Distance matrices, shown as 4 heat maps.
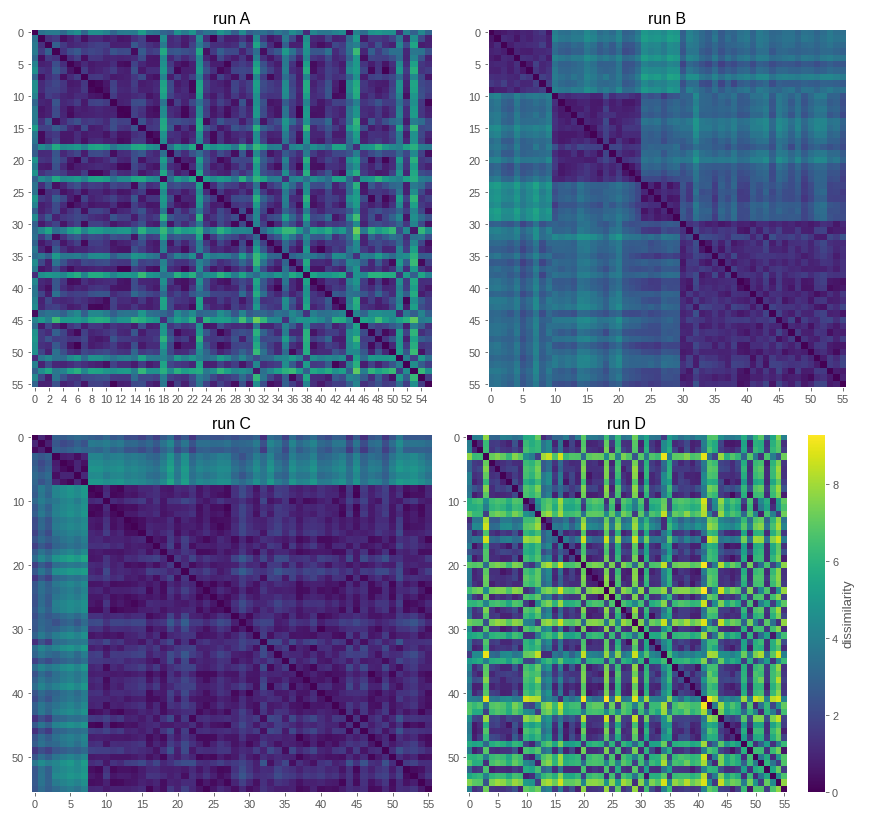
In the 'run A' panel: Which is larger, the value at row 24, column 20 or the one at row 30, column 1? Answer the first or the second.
the first
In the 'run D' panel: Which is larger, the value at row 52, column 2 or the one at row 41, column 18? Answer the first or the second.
the second
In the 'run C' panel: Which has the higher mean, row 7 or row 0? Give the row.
7
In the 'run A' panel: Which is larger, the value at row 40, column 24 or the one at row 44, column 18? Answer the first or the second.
the second
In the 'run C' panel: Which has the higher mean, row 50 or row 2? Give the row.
2
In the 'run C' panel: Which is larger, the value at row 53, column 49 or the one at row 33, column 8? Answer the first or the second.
the first
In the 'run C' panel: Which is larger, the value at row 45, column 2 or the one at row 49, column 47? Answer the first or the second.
the first
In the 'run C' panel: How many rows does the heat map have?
56
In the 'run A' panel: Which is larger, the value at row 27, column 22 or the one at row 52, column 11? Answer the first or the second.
the second
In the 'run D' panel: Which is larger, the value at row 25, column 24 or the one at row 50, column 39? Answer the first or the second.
the first
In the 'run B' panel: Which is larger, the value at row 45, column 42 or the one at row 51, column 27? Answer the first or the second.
the second
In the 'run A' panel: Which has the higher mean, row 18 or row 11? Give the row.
18
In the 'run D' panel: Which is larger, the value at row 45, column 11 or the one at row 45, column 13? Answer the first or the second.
the first
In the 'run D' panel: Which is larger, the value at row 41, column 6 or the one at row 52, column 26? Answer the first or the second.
the second
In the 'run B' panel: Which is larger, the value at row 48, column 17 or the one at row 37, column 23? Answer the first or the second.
the first
